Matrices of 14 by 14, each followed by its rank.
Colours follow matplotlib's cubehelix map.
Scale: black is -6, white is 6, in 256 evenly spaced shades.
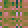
two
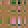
one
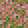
full rank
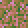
full rank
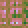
two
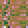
two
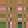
one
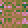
two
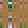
one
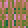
two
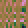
two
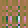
one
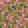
full rank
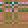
one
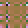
one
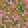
full rank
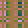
one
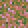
full rank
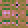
two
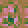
two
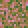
full rank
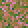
full rank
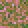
full rank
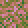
full rank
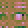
two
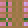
one
